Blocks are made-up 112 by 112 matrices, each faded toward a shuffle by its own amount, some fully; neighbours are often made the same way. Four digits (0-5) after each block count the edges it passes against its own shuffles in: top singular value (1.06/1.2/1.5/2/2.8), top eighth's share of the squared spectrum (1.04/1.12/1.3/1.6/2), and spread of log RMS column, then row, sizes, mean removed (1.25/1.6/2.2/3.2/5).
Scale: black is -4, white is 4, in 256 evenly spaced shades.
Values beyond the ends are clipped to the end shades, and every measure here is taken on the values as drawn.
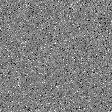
2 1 0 0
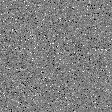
1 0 0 0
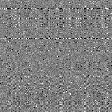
5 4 2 3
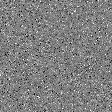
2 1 0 0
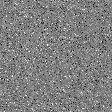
1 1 0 0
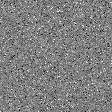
1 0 0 0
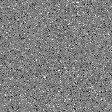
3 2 1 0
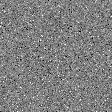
0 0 0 0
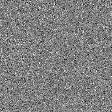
0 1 2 0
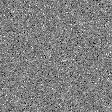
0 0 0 0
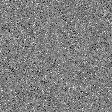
0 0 0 0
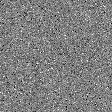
0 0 0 0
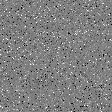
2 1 0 0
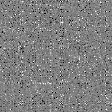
4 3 2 2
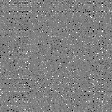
4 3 2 2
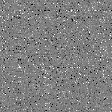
4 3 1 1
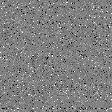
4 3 1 1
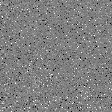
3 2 0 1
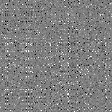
4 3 2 2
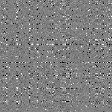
5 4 3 3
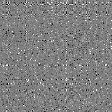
4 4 2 2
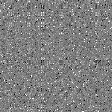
4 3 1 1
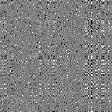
5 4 3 2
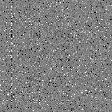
4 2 1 1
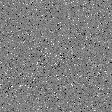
2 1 0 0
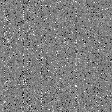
3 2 2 0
